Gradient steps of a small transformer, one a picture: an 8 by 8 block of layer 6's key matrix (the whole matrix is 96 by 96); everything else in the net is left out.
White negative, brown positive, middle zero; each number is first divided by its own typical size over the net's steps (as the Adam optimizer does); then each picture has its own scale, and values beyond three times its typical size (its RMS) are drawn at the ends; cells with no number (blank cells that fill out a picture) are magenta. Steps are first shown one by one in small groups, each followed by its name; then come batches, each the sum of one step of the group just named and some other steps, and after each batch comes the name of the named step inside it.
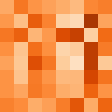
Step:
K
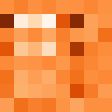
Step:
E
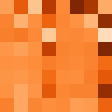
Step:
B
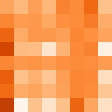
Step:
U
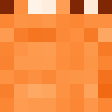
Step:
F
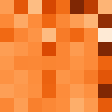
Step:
B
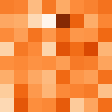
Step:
E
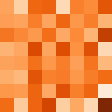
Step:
K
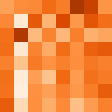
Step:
B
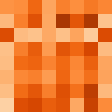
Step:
E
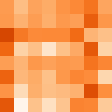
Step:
U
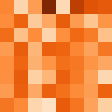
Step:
B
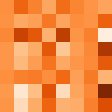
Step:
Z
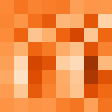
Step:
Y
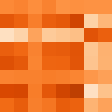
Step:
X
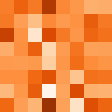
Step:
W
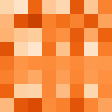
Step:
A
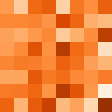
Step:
X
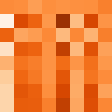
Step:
W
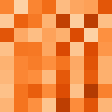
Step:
Y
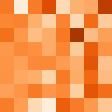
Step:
Y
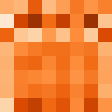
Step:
A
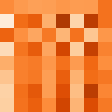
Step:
W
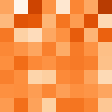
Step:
A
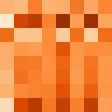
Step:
A
